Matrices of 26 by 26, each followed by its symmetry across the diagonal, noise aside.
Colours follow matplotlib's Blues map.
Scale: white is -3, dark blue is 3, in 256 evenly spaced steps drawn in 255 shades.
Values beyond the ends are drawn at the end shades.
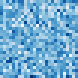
neither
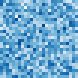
neither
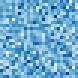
antisymmetric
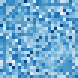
symmetric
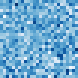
antisymmetric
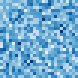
symmetric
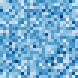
symmetric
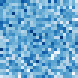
symmetric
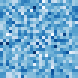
antisymmetric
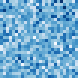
neither
